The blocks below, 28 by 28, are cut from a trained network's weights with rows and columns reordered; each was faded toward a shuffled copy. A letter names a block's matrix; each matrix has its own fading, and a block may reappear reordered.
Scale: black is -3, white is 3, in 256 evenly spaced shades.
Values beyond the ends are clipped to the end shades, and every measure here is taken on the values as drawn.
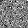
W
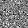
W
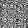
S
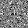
W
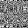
S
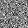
W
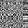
S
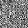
S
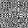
S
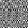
S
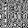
S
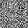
S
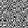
S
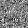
W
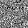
W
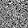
W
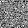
W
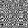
S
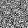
W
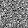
W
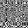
S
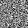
W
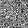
W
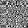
S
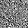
W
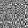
S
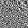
S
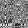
S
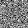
W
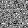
W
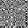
S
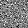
W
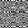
S
